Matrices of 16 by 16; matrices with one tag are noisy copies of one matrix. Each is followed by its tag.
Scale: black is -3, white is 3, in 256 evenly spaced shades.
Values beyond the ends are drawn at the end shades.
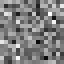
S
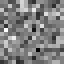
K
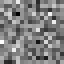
S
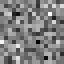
S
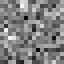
K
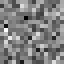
K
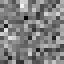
K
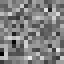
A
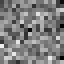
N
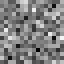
K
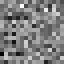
A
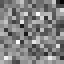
N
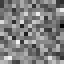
N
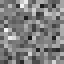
K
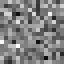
S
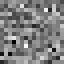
A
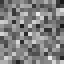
N
